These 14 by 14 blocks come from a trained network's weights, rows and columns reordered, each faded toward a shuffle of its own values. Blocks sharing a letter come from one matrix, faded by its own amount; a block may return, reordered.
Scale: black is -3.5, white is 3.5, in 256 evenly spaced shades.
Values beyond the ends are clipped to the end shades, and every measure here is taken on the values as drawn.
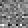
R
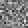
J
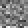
R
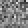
J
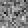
J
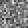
J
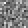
J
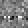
R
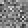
J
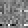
R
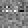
R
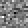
J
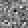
J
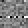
R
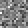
J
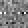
R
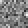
J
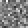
J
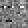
R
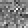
J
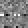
R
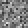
J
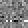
R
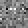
R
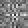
R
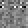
R
